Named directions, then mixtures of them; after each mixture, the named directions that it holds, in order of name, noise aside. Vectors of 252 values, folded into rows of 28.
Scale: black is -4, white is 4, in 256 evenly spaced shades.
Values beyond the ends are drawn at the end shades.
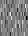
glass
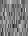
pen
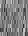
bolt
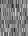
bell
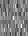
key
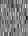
bell, glass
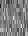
bolt, key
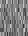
bell, bolt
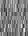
bolt, key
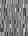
bell, bolt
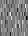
glass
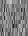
bolt, pen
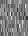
glass, pen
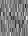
glass, key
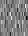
glass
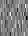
glass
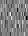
glass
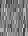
bolt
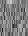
bolt, pen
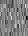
bell, glass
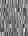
bell, bolt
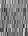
bolt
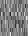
glass, key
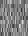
glass, pen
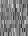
bell, key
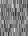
bell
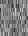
bell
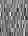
bolt, glass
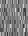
bell, bolt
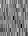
bolt, key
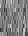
bolt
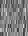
bolt, pen
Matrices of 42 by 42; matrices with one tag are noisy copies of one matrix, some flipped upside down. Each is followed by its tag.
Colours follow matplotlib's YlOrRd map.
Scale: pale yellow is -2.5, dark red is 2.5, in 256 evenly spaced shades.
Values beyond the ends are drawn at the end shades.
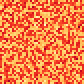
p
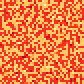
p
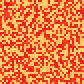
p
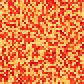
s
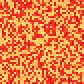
s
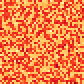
p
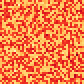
p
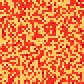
s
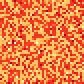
s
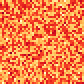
s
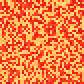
s
